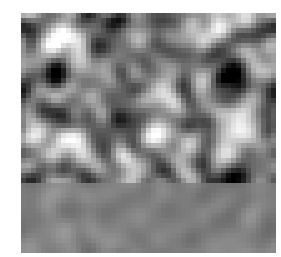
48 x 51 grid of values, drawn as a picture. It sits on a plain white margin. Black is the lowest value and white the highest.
The field is mottled with small blotches. The bottom part is calmer, past a seam about 70% of the way down. Overall the values sit about 50% of the way up the scale. Neither half mirrors the other. No lone cell stands out from its neighbours. No overall slope runs across the table.
